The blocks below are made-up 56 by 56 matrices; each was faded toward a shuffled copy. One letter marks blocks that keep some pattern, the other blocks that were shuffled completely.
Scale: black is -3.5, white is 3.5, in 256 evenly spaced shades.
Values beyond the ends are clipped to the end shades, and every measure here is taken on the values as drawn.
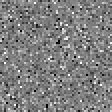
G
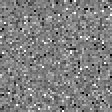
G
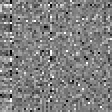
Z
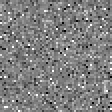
G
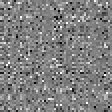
Z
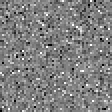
G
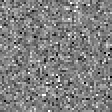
G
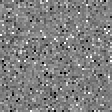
G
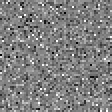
G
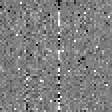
Z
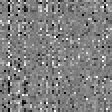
Z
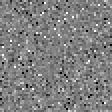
G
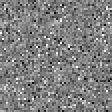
G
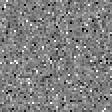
G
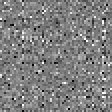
Z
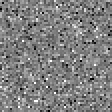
G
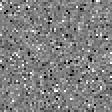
G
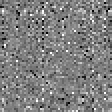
Z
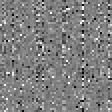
Z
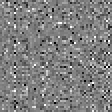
Z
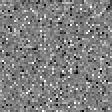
G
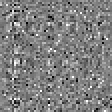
Z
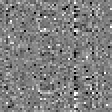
Z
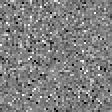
G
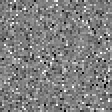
G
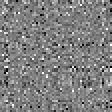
Z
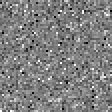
G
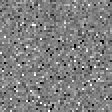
G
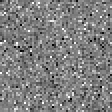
G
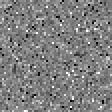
G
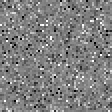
G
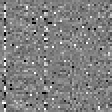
Z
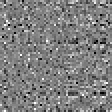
Z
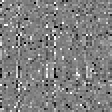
Z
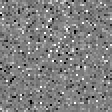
G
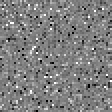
G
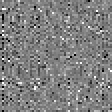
Z
